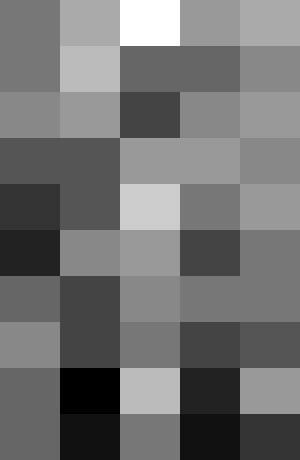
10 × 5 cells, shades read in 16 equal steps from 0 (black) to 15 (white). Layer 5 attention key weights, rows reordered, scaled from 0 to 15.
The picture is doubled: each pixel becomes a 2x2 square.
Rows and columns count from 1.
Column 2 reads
10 11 9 5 5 8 4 4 0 1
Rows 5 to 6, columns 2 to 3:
5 12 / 8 9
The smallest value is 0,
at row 9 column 2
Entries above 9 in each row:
3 1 0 0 1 0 0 0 1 0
